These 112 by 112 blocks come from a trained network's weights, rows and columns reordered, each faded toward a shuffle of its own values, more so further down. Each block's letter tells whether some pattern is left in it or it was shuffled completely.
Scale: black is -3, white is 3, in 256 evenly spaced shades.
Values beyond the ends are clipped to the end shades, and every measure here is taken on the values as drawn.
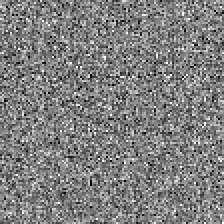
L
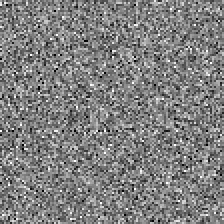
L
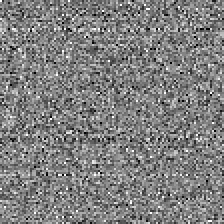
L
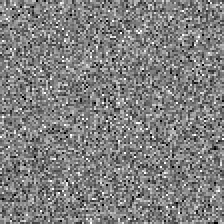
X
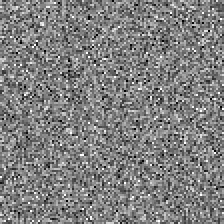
X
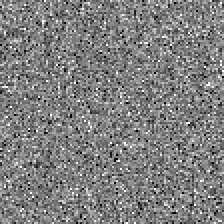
X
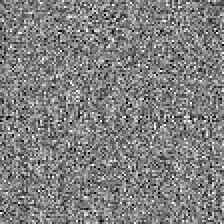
L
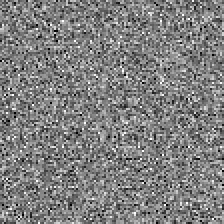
L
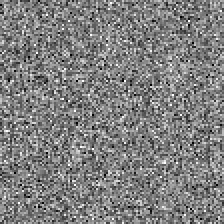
L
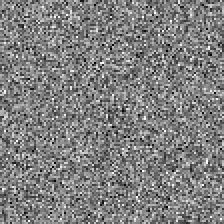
X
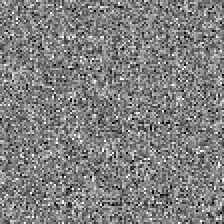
L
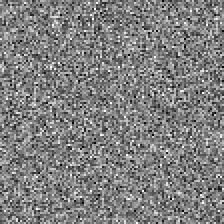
X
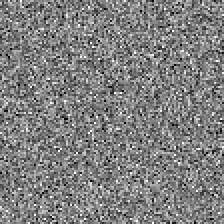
X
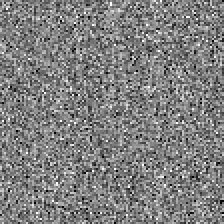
L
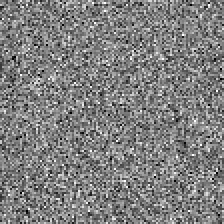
L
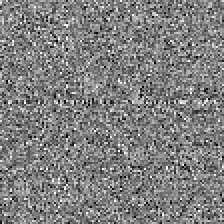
L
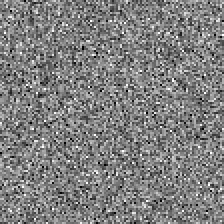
X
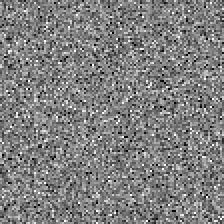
X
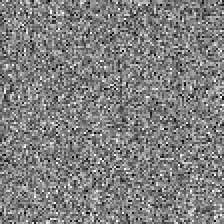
L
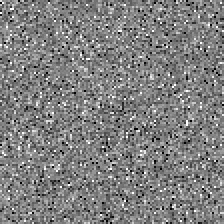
X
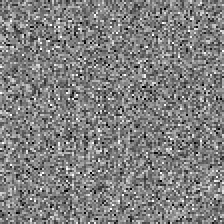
L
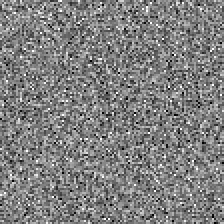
X
